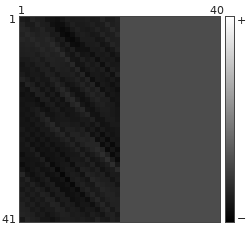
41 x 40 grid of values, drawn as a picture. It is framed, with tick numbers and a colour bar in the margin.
It is made of 1 by 2 panels. Panel 1,1: very low, slanting down to the right, faint in contrast. Panel 1,2: low, flat.
